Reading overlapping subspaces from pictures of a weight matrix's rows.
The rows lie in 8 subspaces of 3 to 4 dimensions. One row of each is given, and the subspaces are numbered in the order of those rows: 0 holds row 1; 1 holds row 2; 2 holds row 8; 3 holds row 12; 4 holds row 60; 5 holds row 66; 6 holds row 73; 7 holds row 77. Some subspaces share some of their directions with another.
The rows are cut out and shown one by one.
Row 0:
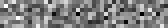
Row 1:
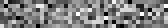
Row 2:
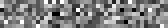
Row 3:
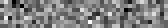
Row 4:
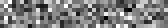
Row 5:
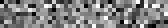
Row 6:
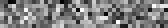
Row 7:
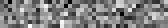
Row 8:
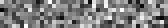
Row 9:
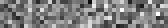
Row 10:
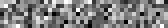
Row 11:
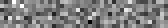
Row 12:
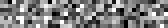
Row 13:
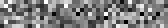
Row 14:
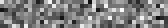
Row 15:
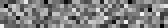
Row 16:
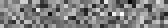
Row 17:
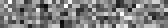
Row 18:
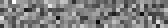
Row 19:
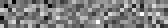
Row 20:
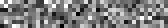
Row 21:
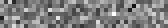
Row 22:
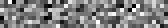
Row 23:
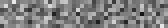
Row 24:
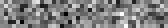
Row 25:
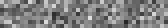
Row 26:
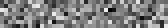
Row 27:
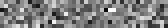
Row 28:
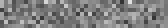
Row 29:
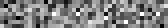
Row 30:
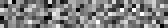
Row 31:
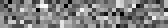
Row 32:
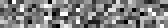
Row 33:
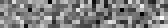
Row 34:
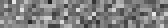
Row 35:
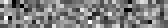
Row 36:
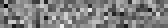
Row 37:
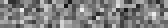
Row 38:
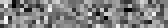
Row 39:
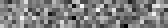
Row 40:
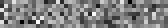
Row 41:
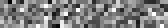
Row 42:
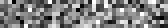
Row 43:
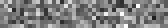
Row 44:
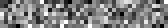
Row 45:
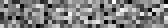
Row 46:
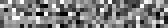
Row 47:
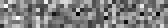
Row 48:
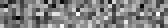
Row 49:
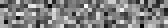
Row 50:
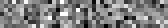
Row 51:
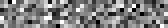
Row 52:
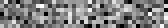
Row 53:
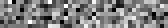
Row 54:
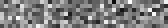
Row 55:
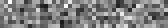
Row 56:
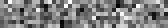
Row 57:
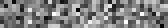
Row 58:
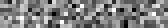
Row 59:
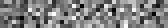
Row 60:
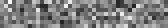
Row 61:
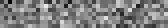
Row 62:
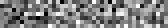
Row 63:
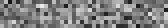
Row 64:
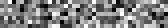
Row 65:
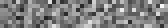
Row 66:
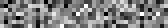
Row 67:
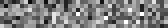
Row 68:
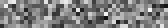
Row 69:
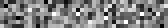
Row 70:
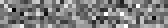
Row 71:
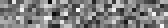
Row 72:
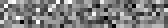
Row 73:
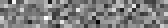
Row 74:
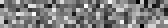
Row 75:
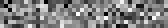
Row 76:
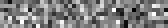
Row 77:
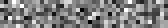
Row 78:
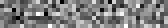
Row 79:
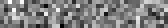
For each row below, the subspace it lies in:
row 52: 0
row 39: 3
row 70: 4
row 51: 6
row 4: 7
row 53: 1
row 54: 0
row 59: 3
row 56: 7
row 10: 0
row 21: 6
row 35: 7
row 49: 5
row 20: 2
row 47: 4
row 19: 6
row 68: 3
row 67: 2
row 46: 4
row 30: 6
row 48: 4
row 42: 2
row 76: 3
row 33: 2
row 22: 6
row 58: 3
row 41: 4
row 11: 7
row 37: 7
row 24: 6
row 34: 1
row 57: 5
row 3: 7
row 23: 6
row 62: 4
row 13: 1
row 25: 2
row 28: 1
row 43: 4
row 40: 1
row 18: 6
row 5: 5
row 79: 4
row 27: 2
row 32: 4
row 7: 0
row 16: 3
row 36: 6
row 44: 0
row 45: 0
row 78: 4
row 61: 5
